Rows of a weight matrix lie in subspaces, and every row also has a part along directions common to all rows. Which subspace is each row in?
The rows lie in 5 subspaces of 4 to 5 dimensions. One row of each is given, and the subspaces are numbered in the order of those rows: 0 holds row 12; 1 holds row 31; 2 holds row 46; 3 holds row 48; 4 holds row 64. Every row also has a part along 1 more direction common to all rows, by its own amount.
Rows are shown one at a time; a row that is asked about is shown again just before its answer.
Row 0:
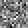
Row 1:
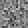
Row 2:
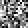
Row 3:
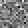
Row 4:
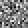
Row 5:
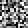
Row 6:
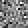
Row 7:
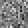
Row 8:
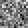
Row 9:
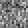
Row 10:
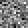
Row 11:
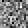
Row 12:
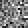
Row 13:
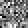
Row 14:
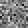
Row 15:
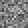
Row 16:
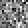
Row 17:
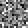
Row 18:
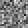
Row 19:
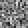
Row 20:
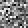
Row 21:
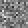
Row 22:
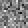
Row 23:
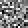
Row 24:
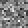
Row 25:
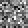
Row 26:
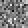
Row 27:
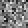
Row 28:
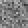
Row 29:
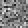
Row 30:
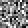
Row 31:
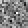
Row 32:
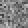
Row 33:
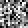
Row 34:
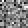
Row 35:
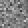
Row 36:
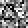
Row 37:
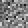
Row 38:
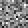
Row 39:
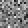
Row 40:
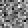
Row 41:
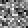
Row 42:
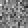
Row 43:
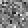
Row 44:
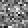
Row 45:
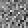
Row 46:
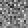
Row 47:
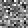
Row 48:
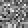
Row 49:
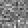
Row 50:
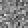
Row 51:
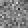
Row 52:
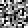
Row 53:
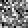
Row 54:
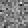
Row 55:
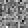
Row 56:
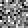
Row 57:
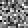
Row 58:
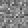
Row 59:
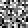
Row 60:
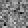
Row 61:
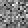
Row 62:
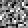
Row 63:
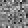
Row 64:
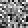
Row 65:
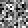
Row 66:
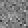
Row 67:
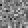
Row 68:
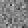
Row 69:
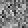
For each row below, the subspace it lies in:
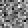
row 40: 0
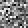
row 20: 2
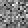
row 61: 0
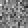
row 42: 4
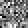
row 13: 3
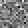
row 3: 0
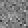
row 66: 4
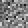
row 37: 2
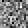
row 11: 2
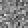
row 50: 2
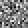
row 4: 2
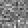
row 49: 3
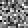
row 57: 4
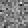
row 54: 0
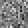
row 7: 1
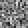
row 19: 2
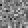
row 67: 4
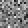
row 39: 2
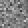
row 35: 0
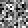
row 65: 3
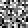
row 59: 4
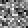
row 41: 3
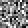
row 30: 2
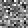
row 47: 2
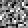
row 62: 4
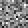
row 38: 2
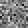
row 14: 4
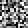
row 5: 4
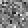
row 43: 1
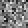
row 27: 1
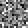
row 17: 3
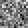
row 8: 1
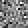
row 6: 0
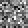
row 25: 1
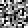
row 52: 0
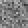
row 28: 1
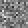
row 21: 1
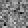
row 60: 3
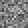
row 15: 0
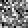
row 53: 3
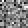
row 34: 2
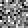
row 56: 4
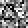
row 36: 3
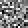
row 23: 2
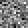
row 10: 1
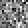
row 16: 1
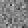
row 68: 0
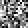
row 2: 4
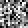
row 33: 4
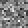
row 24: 3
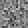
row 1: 3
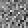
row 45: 2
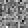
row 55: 4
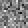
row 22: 3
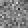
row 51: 0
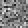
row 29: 2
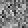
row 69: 3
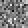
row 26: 0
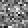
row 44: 0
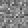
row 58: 0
